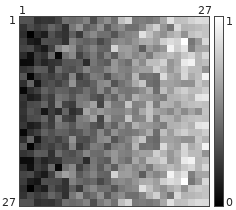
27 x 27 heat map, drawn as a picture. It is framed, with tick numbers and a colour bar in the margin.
Mirror symmetry: top to bottom. Grain: fine. Slope: up to the right.
